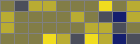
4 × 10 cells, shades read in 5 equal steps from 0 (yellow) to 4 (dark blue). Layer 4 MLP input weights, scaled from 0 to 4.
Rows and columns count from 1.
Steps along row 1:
up down same up same same down up down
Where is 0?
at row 1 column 8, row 4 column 4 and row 4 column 7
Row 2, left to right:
1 2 2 2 2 1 2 3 4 1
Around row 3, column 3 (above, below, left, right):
2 2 2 2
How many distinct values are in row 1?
4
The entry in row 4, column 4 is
0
